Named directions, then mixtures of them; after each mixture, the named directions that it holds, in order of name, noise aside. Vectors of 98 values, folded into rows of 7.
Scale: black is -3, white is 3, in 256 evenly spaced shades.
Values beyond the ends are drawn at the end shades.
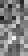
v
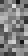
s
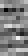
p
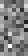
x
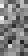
v, x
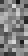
s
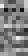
p, x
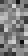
s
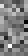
s, x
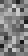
s, x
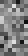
s, x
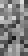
v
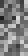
v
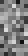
s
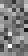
x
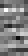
p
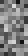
s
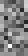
x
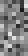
v, x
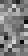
s, x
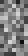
s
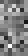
s, x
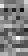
p, x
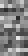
p, v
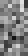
v, x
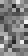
s, x
